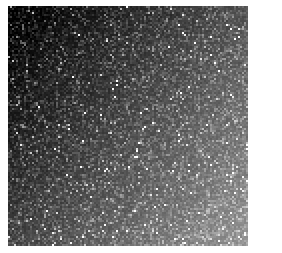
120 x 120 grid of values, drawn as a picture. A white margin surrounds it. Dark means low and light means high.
The top left is the ninth with the lowest average. There are no regular stripes. The bottom right is the ninth with the highest average. There is an overall slope up to the bottom right. No row or column stands out.
